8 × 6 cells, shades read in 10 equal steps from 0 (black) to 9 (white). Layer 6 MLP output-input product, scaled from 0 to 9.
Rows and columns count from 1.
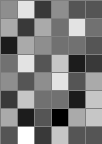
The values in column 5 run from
1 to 8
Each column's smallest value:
1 1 2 0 1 2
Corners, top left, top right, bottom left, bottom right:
5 3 3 3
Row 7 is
6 1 3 0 6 7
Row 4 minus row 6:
2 1 -1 3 0 -5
